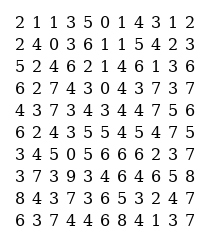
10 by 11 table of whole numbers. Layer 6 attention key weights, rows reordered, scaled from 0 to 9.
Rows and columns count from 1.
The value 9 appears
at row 8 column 4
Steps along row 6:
down up down up same down up down up down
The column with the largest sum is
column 11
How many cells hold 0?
4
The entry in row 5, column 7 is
4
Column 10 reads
1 2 3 3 5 7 3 5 4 3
